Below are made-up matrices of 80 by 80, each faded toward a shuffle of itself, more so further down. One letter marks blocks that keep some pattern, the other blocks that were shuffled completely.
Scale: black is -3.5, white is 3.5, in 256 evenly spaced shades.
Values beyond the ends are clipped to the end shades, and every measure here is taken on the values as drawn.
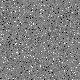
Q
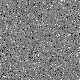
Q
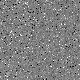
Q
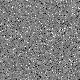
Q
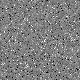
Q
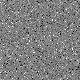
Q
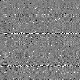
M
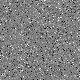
Q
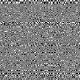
M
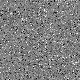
Q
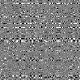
M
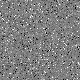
Q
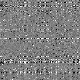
M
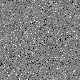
Q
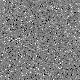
Q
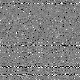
M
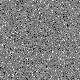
Q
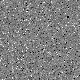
Q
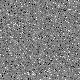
Q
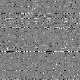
M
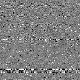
M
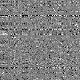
M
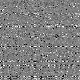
M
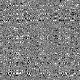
M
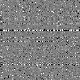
M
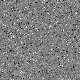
Q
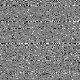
M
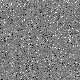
Q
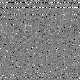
M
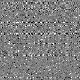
M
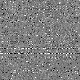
M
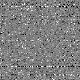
M
